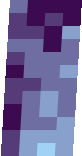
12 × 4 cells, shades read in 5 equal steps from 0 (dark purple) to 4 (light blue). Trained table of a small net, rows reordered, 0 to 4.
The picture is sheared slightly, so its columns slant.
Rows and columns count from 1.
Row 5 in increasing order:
1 2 2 2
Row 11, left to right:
1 3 3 3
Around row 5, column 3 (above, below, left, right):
0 2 2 2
